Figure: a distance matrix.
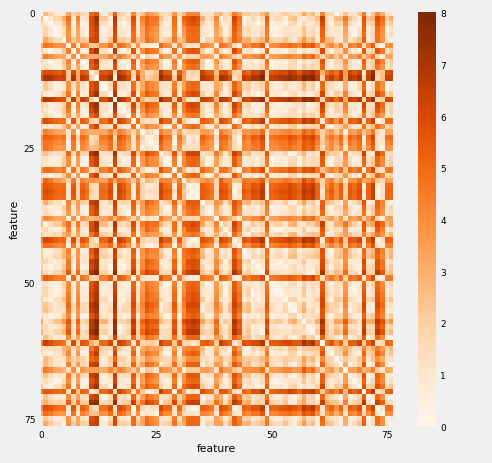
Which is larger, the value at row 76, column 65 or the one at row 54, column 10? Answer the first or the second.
the second
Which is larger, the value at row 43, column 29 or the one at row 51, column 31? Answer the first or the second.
the second
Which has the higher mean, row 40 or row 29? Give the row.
29
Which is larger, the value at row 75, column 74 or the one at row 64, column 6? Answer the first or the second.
the first
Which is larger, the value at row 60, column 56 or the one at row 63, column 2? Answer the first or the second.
the first
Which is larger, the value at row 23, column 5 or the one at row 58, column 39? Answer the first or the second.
the first
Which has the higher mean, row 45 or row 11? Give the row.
11
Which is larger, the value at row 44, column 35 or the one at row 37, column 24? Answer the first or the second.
the second
